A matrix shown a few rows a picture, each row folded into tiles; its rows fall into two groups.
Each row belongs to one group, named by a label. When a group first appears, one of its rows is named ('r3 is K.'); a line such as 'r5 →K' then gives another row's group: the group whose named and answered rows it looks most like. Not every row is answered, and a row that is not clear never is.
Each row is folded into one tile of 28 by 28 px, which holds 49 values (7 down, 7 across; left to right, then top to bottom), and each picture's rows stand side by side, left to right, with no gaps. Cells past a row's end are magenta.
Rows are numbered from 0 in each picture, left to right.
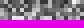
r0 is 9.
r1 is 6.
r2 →9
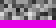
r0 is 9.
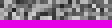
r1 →6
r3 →9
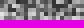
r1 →6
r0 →6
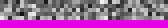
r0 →6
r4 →9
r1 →6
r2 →9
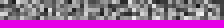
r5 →6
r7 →6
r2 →9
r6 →6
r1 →9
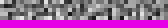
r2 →9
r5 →9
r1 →9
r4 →9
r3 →6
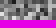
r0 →9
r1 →6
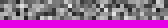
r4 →9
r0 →6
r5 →9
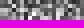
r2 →6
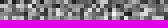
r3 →9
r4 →9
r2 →6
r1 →9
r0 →6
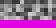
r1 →6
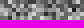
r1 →6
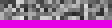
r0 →9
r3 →9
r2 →6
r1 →9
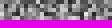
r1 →6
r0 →9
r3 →9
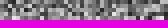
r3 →9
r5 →6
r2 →6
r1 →9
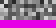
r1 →9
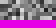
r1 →9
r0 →9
